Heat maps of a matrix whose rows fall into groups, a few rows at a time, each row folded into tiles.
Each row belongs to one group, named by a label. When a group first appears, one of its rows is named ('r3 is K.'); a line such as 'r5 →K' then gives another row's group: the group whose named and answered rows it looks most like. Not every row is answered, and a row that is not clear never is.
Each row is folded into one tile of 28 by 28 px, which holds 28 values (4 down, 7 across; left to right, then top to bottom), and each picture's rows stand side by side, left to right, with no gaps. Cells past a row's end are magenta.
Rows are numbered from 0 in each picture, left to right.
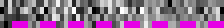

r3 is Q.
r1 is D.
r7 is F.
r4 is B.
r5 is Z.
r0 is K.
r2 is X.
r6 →F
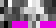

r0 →K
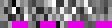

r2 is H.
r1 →Q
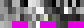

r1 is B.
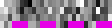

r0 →B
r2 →Q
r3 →D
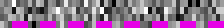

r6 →D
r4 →F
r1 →K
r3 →X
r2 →Z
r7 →F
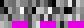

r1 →B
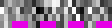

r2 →X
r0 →Z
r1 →Q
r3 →H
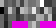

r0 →K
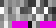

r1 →H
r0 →Z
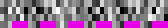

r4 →Q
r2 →Z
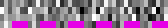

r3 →H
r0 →Z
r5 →D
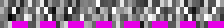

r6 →X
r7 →H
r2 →D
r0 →D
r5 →H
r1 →X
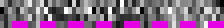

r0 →K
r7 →B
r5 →K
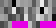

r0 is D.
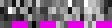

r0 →K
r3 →B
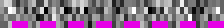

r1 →D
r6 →X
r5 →Q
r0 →B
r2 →Q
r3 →K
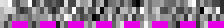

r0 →B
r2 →H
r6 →Q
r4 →B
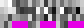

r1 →X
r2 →Q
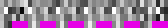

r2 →Z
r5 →X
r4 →Z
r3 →Z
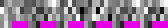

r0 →Z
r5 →Q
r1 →Q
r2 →X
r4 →Q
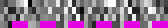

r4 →X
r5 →B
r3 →Q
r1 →F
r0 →Q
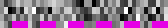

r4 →D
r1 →Q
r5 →D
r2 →B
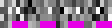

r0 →X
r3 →D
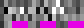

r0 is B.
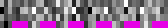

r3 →B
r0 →K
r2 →X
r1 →H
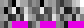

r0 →D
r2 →Q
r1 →D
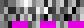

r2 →D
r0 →Q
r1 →X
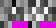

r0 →D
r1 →H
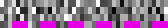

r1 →Q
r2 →H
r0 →X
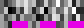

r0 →Q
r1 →D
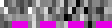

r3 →K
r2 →D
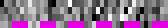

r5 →K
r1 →B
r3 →D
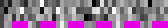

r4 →Z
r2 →Z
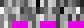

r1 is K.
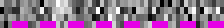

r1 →D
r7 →B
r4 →Q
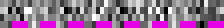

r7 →K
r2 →Q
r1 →Z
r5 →X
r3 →H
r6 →Z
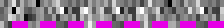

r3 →Z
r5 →Z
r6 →F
